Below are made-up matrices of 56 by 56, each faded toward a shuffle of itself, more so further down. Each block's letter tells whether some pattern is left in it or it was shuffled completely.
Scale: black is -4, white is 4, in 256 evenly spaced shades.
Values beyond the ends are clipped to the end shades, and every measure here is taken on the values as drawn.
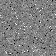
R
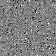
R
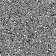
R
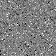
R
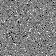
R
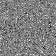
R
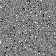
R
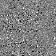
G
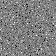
R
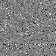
G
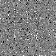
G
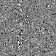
G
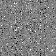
G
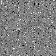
G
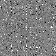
G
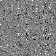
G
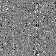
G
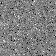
R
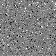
R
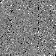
G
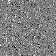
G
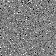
R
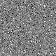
R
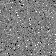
R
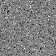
R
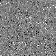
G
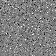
R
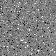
R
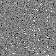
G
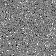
R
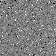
R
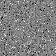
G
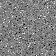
R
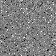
R
